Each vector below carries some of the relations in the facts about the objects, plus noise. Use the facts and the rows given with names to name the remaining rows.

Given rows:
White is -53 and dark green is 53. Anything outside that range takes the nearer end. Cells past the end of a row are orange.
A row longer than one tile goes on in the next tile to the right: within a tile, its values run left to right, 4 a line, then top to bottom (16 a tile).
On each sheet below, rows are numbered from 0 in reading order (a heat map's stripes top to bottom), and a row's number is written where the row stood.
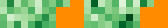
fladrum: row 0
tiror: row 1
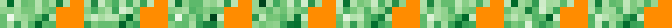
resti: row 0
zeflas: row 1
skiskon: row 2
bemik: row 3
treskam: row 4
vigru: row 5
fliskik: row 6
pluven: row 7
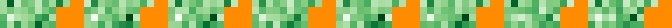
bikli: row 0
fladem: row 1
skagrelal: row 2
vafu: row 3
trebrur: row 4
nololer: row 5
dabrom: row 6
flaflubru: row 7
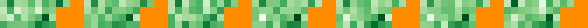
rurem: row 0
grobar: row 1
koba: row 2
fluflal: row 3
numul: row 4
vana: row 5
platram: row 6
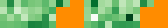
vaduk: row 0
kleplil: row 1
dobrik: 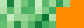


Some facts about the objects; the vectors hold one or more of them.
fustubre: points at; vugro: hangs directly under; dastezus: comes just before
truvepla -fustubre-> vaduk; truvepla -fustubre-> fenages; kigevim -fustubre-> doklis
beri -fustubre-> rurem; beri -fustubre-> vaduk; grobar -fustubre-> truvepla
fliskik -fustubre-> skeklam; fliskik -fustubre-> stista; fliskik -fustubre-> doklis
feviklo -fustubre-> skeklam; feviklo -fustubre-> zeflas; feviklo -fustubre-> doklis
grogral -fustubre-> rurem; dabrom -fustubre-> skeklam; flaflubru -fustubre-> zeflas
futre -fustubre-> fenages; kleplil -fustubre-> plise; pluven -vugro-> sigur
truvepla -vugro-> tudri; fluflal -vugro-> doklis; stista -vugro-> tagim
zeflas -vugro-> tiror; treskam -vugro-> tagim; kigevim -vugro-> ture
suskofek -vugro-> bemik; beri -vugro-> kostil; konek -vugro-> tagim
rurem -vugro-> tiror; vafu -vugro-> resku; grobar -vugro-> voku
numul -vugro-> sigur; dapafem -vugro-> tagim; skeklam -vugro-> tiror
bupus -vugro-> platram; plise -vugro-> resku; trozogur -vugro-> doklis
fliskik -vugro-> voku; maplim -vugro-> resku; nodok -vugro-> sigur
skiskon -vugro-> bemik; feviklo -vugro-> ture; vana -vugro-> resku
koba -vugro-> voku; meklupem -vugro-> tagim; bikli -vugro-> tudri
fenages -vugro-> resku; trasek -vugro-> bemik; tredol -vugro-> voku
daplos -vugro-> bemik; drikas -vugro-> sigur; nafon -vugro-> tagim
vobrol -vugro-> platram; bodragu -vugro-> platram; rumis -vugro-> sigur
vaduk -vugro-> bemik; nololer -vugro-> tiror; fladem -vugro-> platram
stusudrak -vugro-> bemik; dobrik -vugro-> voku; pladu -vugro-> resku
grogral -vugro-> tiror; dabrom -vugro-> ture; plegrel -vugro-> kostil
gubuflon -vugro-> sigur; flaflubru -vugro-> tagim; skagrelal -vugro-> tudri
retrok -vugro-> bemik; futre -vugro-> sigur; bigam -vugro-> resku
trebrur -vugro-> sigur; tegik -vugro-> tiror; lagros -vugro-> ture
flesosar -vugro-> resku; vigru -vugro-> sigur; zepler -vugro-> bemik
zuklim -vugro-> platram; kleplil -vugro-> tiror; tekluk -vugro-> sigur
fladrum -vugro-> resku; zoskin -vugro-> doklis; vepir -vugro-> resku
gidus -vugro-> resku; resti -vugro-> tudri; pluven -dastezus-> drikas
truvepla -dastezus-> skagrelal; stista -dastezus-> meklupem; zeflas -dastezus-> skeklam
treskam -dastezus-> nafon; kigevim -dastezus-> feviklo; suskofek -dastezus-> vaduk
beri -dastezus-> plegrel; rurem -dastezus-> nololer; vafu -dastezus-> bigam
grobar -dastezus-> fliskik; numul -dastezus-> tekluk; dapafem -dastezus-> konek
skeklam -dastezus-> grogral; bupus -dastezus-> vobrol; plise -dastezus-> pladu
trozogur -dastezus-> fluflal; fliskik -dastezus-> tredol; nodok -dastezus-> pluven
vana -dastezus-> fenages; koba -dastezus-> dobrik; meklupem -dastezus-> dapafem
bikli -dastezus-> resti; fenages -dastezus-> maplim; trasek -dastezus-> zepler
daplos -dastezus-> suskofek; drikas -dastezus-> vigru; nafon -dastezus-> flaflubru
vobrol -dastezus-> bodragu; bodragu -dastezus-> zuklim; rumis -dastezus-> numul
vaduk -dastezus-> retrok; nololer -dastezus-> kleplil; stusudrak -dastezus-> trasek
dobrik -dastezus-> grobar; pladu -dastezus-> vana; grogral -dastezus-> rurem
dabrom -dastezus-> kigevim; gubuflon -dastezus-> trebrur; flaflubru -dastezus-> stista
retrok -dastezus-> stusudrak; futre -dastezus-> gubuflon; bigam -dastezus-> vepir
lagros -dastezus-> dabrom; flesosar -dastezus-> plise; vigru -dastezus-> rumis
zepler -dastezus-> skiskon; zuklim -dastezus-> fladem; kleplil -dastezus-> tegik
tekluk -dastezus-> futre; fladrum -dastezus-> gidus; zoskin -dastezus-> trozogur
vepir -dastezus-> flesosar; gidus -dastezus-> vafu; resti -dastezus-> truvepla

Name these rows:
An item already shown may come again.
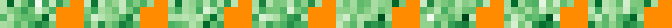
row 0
voku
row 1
bupus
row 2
skeklam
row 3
lagros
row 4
fenages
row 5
fladem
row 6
sigur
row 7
grogral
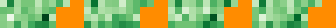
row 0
zuklim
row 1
beri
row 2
rurem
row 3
vobrol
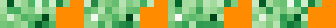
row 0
tiror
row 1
fladem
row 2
kleplil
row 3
tagim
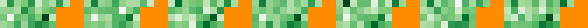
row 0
tredol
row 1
kigevim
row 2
stista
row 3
trozogur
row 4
tudri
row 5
resku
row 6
rurem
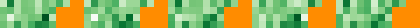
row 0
bodragu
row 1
plegrel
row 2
zoskin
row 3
futre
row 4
koba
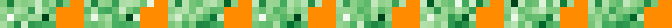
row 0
plise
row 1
feviklo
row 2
truvepla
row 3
tegik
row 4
maplim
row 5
tagim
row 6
tudri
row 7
grobar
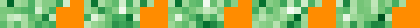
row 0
dabrom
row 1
ture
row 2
kostil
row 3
doklis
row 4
bodragu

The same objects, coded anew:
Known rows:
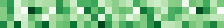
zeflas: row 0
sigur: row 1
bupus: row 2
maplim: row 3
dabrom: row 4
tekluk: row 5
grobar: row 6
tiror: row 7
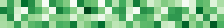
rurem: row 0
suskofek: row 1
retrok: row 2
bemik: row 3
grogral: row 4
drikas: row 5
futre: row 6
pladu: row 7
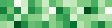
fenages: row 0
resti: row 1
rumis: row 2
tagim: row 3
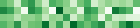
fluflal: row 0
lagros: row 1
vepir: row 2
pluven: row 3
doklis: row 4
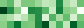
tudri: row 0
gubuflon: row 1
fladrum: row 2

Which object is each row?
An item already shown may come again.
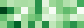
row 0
sigur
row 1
flaflubru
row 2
dabrom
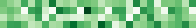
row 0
skeklam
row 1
grogral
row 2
doklis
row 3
resku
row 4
beri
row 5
kleplil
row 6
stista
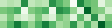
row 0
fliskik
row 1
fliskik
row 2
vaduk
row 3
plise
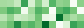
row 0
kigevim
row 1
feviklo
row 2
truvepla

